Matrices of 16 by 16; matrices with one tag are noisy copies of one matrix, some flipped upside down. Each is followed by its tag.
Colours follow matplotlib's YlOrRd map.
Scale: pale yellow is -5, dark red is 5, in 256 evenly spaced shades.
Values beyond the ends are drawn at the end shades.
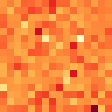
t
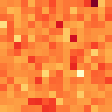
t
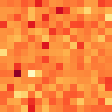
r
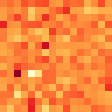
r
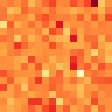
t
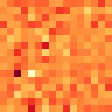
r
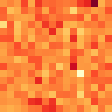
t
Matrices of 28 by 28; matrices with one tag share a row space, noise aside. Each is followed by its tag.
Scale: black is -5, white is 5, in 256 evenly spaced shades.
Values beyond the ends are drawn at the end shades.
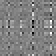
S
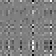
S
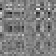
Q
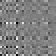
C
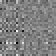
C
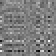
Q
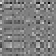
Q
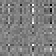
S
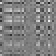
Q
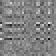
Q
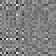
C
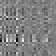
C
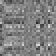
Q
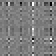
S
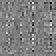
S
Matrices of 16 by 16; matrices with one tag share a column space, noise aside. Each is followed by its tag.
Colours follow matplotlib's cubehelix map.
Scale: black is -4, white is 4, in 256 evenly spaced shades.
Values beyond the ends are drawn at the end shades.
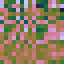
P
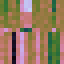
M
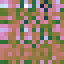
P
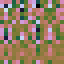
P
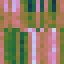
M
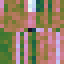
M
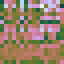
P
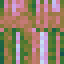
M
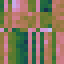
M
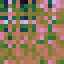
P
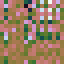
P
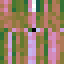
M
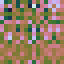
P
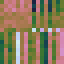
M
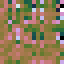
P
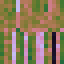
M
